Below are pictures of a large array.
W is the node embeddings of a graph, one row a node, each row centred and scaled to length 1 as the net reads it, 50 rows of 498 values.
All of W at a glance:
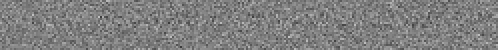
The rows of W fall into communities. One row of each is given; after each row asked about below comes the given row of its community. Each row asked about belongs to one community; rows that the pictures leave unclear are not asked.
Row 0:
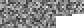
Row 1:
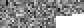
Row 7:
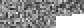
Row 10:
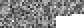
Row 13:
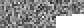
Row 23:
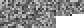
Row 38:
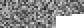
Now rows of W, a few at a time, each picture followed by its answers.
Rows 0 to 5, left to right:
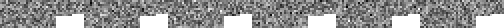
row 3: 7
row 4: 10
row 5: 10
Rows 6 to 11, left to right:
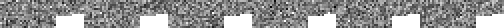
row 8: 1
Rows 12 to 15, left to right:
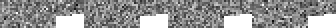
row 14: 13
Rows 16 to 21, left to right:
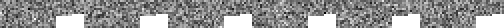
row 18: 38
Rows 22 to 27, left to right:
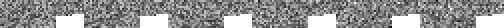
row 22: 23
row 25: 1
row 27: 0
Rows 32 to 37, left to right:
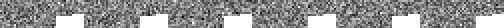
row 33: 38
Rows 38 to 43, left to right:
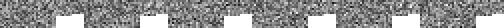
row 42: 0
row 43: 1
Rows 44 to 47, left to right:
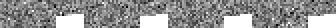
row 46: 38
